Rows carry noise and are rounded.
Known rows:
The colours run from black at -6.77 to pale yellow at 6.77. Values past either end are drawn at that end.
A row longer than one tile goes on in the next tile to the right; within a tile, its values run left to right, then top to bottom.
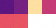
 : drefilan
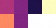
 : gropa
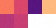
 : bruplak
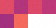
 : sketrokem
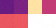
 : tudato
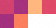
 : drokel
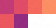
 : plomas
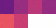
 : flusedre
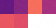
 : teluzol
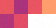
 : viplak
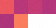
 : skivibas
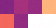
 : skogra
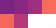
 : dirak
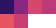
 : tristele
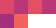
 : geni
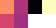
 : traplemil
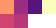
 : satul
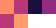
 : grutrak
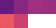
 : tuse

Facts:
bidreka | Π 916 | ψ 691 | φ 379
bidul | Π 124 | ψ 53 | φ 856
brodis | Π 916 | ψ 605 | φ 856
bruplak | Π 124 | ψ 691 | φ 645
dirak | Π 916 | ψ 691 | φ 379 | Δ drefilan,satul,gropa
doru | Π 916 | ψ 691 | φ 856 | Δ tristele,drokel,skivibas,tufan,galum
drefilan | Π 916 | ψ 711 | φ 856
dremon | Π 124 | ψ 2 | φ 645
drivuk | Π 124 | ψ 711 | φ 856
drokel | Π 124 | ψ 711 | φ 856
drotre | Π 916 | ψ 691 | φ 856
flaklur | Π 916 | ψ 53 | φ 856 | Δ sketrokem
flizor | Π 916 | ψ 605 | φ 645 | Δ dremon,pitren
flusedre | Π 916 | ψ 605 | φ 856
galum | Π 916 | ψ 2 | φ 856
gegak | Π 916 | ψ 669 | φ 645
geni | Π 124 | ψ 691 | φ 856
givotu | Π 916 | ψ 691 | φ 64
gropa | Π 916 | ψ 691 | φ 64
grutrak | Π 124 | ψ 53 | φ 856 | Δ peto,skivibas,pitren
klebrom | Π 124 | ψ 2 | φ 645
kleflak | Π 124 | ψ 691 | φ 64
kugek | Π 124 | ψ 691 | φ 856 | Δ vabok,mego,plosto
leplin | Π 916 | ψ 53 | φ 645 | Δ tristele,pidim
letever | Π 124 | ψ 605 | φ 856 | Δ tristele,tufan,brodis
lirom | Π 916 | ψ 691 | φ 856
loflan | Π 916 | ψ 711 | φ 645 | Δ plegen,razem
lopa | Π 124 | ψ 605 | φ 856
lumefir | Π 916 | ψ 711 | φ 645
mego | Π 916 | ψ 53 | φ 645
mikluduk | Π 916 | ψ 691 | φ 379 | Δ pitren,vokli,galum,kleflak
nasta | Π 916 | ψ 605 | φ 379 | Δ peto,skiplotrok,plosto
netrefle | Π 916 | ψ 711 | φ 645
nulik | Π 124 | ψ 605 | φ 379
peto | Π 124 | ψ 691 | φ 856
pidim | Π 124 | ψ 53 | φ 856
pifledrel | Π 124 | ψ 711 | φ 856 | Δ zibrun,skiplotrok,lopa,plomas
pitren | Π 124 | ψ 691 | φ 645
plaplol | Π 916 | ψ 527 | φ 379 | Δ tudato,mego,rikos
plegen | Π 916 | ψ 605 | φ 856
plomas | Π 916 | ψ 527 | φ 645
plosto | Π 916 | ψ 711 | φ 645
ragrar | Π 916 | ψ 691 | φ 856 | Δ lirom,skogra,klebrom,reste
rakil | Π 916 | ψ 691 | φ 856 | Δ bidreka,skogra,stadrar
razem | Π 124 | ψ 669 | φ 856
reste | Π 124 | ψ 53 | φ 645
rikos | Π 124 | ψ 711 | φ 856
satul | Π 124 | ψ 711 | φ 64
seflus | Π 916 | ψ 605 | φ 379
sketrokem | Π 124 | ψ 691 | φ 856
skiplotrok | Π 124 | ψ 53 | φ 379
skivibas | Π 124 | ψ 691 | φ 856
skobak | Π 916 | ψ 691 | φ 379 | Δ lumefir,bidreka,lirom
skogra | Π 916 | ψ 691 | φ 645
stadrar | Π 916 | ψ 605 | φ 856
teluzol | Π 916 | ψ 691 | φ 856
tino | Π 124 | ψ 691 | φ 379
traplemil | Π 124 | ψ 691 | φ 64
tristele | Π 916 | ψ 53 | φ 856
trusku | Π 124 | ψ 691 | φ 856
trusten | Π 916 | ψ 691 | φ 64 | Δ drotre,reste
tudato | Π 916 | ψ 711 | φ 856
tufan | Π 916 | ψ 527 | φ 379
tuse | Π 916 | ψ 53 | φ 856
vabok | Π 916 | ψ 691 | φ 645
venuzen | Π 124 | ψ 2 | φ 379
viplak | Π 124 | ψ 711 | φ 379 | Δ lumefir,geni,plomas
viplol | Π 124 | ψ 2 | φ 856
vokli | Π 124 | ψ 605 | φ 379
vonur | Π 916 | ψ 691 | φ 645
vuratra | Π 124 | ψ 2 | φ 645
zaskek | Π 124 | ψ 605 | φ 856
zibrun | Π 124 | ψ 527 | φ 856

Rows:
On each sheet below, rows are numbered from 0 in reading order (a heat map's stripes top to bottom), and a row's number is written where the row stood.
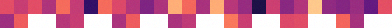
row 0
razem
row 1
nulik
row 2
bidul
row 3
vuratra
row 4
nasta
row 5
galum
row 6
seflus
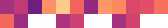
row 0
gegak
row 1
dremon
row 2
venuzen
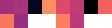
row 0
mego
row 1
flizor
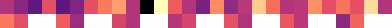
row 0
mikluduk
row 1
skobak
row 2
kleflak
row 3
tino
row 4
tufan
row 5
plaplol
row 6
zibrun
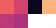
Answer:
reste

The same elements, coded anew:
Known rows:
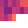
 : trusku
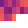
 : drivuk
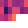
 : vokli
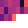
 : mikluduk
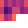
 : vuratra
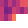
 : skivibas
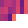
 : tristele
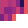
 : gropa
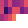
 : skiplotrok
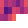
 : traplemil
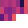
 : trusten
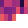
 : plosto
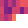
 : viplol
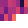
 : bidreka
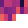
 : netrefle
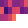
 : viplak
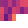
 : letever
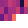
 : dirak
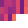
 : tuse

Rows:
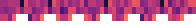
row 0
skogra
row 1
plaplol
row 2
reste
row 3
lumefir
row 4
pidim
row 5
skobak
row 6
pifledrel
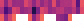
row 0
bruplak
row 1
pitren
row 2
doru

